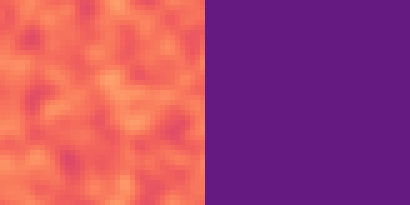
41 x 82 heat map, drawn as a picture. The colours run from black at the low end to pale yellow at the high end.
The table splits into one row of 2 panels. Panel 1,1: high, blotchy, faint in contrast. Panel 1,2: low, flat.
